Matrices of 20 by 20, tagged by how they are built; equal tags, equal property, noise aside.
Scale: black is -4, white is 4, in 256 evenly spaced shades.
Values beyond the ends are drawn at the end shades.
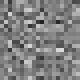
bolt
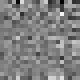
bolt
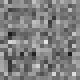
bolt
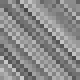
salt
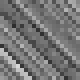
salt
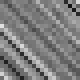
salt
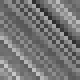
salt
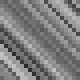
salt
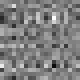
bolt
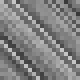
salt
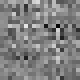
bolt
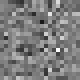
bolt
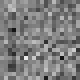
bolt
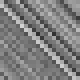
salt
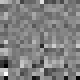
bolt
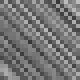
salt
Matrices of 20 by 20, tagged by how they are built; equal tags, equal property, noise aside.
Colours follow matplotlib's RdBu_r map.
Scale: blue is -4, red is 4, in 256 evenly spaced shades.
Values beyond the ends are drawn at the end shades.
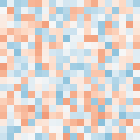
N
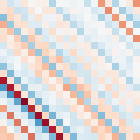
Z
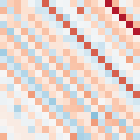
Z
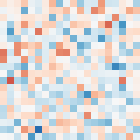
N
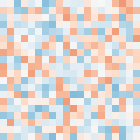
N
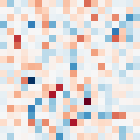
N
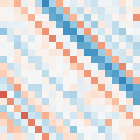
Z
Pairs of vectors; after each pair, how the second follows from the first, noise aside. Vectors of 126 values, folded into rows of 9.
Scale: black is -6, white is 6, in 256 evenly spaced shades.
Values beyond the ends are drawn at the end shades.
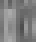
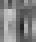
scaled up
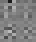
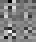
scaled up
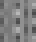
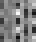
scaled up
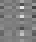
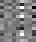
scaled up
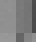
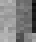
scaled up
